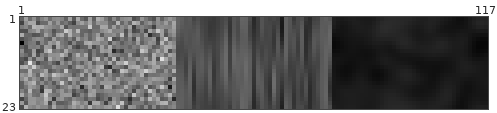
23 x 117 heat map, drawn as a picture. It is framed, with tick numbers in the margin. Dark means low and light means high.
The table splits into one row of 3 panels. Panel 1,1: middling, fine-grained, strong in contrast. Panel 1,2: low, streaked downward. Panel 1,3: very low, blotchy, faint in contrast.
